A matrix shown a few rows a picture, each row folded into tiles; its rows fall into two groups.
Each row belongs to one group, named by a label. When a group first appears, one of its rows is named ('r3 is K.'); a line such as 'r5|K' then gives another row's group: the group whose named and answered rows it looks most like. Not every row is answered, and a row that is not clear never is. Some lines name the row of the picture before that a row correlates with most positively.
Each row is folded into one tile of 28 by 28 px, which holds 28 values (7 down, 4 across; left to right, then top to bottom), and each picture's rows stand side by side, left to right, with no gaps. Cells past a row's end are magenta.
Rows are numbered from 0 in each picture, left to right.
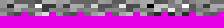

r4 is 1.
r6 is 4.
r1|1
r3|1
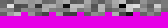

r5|4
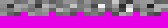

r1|4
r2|4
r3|4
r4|4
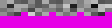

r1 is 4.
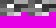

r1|1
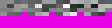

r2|1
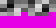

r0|4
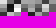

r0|4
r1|4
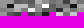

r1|4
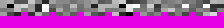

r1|4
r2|4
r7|1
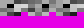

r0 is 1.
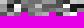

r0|4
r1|1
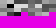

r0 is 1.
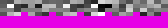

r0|1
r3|1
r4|4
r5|4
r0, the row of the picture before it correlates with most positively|1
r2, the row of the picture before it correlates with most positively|1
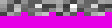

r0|4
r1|1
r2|4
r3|1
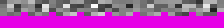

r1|4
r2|1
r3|1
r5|1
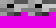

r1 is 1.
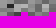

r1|4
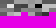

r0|1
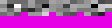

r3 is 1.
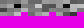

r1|1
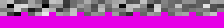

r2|4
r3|4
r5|4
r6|1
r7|1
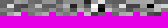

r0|1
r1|1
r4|1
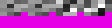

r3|4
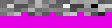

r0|1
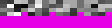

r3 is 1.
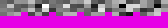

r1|4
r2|1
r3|4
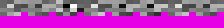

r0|1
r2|4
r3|1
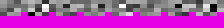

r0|4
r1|4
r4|1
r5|4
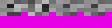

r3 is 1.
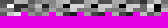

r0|1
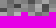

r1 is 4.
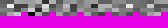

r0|1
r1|4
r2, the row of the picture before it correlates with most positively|1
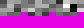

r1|4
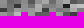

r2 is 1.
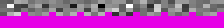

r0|1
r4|4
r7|1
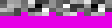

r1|4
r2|1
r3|4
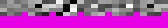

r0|4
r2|4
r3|1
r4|4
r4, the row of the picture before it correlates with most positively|3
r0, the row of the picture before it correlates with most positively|0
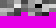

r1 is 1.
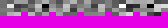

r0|1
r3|4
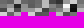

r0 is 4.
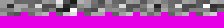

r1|1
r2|4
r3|4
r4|1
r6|1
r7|1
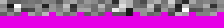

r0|4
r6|4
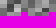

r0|4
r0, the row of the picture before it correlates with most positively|6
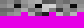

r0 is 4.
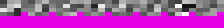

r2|1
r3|4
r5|4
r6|1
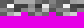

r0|1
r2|1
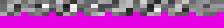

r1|4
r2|4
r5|4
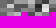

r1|4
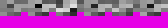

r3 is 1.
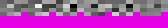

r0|1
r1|1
